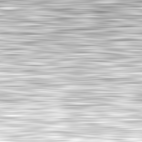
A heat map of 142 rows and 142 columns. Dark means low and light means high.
Grain: streaks across. Histogram: bell-shaped. Slope: up to the bottom.
